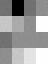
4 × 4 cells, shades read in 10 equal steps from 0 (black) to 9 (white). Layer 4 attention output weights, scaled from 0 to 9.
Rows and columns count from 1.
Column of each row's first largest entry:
4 4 2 4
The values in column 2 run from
0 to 7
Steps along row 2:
down down up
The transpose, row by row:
4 7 4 5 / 0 6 5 7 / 4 5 5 8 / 5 9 5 9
